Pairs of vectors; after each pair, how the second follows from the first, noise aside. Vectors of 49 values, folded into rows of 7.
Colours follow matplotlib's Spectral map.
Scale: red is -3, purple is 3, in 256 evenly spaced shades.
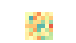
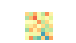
shuffled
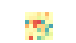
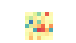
reversed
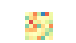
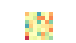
shuffled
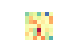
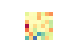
wrapped around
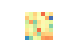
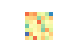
reversed
